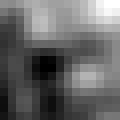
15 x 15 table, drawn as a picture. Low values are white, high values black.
Ninth with the lowest average: top right. Slope: up to the bottom left. Mirror symmetry: none. Grain: blotchy. Lone odd cells: none.
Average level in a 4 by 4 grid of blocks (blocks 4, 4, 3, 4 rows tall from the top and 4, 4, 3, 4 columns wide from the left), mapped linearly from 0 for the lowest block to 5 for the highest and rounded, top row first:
3110
4433
4522
4543
